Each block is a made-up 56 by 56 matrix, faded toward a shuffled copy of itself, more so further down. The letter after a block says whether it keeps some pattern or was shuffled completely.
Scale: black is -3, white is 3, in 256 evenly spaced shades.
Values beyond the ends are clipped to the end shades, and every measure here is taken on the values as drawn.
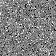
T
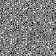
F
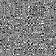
F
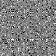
F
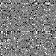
F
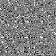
F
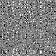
F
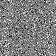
T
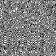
F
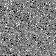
T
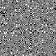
F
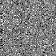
F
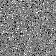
T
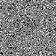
F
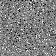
T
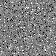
T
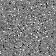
T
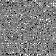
F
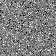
T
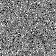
T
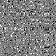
F
